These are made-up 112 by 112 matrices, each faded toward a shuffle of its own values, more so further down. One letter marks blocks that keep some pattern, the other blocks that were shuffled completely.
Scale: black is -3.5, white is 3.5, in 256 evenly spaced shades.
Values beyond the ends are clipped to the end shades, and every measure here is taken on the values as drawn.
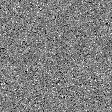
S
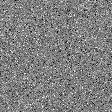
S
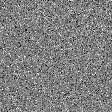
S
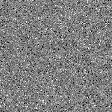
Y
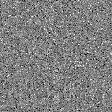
Y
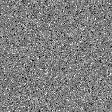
Y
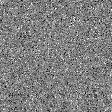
Y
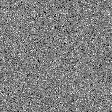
Y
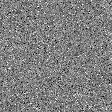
S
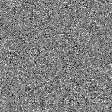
Y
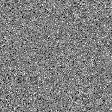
Y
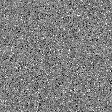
Y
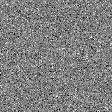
Y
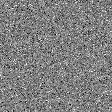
S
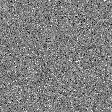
S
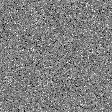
S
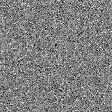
Y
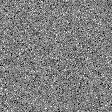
S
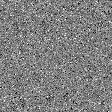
S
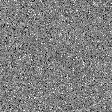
Y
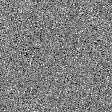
Y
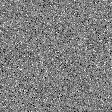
S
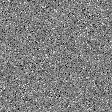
S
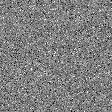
S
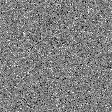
S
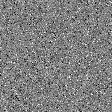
Y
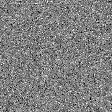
Y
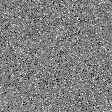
S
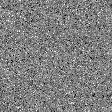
Y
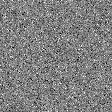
S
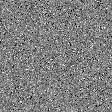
S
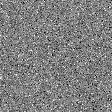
S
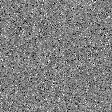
Y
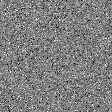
S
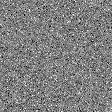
Y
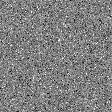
S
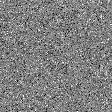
Y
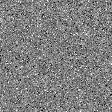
Y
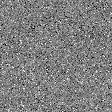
Y
